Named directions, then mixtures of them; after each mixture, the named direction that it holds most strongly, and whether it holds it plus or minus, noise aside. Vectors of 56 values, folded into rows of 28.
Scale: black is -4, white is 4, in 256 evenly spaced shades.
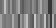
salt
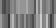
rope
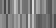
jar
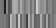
jar, plus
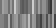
jar, plus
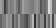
salt, minus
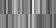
jar, plus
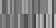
salt, minus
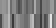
rope, minus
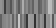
salt, minus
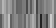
rope, minus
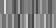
salt, plus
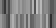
rope, plus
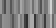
salt, minus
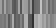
jar, minus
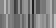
jar, minus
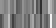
rope, minus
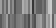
jar, minus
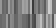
jar, minus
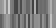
jar, minus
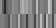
salt, minus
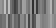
jar, minus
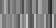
salt, plus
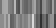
rope, minus
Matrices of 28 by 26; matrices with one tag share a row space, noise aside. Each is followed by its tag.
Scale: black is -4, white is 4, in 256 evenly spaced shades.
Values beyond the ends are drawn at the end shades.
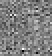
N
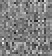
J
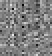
N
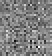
J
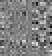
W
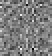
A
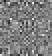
A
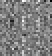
N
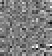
W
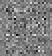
J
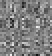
N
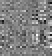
W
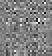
J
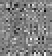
J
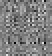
J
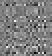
J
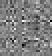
N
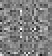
A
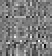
J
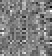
W
